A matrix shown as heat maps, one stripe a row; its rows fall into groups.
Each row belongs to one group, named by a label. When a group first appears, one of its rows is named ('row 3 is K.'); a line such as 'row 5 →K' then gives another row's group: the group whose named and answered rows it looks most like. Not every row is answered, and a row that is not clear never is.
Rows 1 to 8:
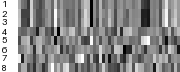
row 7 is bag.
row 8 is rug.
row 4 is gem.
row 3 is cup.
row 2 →cup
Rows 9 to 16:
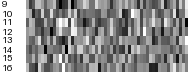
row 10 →gem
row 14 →gem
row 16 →cup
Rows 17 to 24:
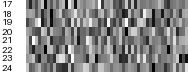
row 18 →rug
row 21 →bag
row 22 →gem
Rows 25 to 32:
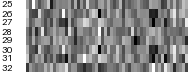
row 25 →bag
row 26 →cup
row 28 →gem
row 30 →cup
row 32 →rug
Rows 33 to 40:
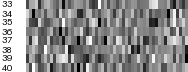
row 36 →gem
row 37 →bag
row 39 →rug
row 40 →bag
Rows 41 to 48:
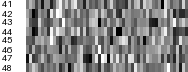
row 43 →cup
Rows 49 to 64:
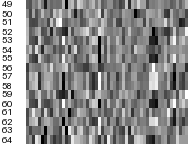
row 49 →gem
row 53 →cup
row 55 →cup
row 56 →rug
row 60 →cup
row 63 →gem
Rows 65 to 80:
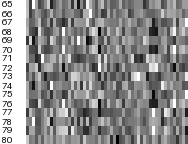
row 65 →bag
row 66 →bag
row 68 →cup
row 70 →cup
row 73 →gem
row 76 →cup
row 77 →rug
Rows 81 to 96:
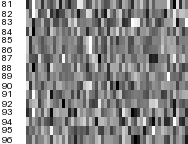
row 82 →bag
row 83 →gem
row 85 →bag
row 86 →bag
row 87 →cup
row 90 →bag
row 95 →rug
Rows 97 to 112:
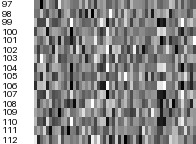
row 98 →bag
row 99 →cup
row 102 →gem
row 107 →cup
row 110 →cup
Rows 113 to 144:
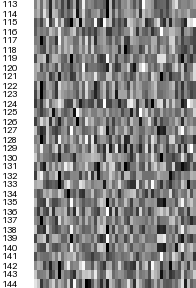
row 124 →rug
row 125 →gem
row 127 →cup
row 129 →bag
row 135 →cup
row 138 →cup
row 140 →cup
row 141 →rug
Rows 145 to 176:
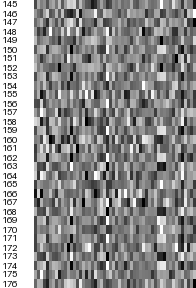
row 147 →rug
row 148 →gem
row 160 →gem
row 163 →cup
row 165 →rug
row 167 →gem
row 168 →cup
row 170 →rug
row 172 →gem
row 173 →cup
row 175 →bag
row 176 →rug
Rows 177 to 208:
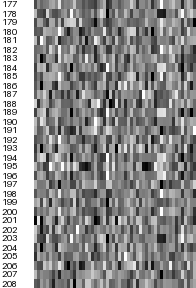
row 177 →rug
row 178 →cup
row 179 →rug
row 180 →rug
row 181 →bag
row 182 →rug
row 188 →bag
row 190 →bag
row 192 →rug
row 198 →rug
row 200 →rug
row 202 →gem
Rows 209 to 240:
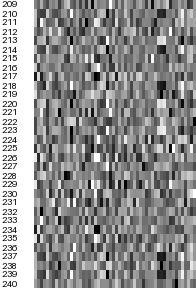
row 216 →bag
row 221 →bag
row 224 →bag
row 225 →rug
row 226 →bag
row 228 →bag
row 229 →bag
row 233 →bag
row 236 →rug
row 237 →cup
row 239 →cup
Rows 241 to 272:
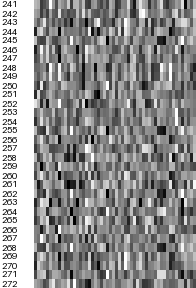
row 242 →gem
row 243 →bag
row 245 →cup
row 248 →rug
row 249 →rug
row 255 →cup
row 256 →bag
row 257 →gem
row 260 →bag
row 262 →cup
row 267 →bag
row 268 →cup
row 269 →bag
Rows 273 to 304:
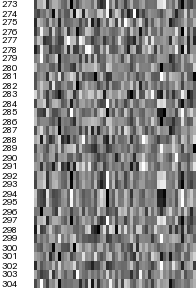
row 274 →gem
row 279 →bag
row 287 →bag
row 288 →gem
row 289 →rug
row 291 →gem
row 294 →cup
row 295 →cup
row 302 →rug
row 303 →gem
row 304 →bag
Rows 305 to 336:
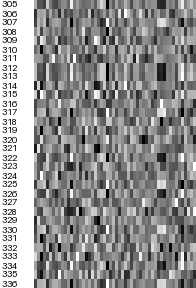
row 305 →cup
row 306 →bag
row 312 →cup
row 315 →bag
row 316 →rug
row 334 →cup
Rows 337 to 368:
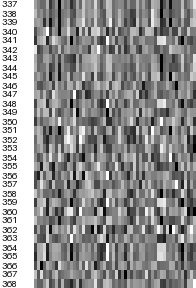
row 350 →rug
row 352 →rug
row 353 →rug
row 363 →cup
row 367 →bag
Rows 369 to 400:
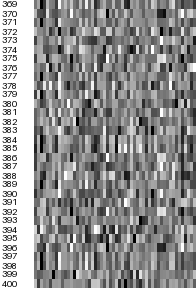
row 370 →cup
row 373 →rug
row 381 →rug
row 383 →rug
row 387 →rug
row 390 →rug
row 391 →bag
